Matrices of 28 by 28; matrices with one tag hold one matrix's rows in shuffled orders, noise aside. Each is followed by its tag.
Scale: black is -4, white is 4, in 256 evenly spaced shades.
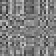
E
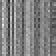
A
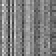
A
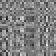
E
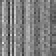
A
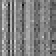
A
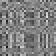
E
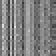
A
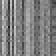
A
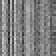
A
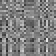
E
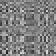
E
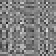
E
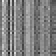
A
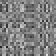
E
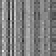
A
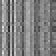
A
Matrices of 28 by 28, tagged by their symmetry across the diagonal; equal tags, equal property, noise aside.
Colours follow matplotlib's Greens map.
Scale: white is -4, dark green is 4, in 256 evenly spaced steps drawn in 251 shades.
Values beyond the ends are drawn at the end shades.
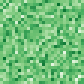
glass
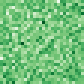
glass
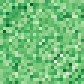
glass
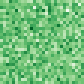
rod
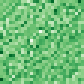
glass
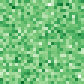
rod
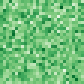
rod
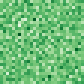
glass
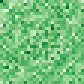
glass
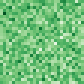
rod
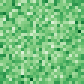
glass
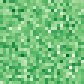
rod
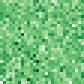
rod
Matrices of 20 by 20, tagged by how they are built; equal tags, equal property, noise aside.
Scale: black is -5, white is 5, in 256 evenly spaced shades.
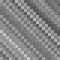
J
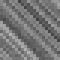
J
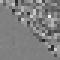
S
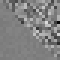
S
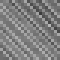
J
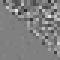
S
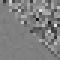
S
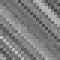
J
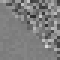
S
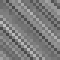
J
